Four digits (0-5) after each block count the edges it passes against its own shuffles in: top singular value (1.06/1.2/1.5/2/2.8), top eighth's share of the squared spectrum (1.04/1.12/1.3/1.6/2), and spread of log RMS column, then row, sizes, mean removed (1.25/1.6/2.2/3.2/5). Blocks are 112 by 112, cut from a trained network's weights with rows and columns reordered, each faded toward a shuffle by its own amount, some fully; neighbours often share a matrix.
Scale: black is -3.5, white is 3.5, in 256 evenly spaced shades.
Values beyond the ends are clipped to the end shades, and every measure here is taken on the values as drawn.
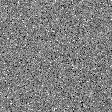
0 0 0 0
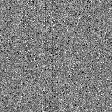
3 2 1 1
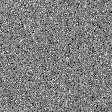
2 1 0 0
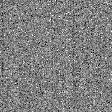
3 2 0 1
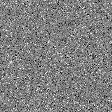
2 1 0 0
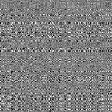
5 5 3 4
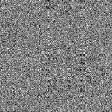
4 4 2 2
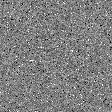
1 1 0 0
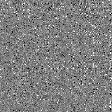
3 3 2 2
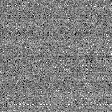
3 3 2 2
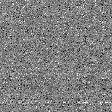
3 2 1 1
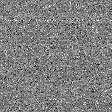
2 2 1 1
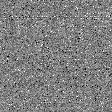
2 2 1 1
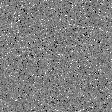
0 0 0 0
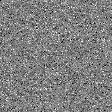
2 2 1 1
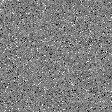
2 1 0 0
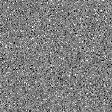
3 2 1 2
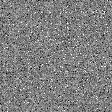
1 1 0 0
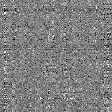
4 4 3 1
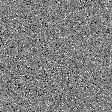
0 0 0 0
